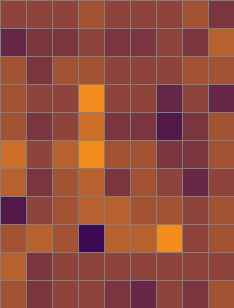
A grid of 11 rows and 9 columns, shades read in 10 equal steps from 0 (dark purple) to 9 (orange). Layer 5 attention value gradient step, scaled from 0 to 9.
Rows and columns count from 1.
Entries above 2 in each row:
9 8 9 7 8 9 8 8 8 9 8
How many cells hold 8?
0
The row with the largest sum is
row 6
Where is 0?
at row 9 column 4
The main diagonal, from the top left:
4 3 5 9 3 5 4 4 5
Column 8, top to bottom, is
5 3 5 4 3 3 2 4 4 4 3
